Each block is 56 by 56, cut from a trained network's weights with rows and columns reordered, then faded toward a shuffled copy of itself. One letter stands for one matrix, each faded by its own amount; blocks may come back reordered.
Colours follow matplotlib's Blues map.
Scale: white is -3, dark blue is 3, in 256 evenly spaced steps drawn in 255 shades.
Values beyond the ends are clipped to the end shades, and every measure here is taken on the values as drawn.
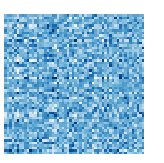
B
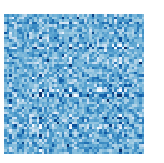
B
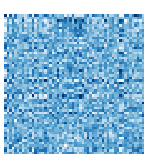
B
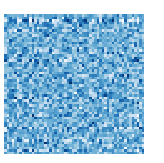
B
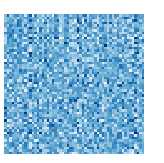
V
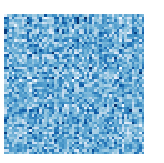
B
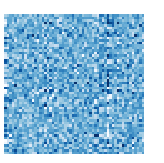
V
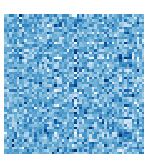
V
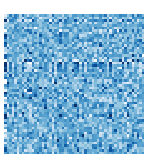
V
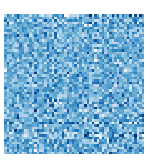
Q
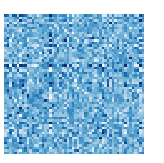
V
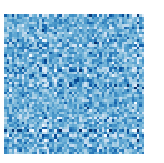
B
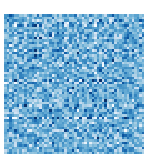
B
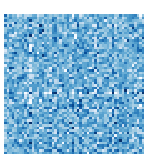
V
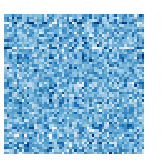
Q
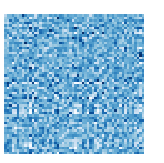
B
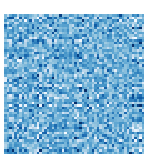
V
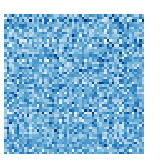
Q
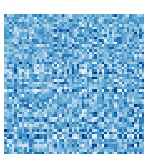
B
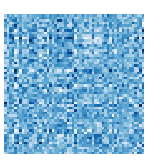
B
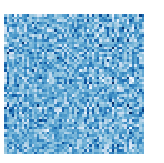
B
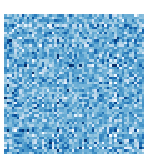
Q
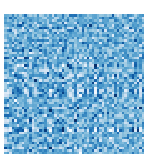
B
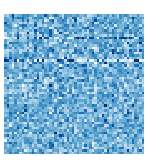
Q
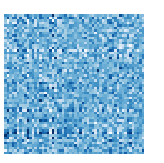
B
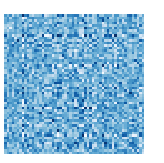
B
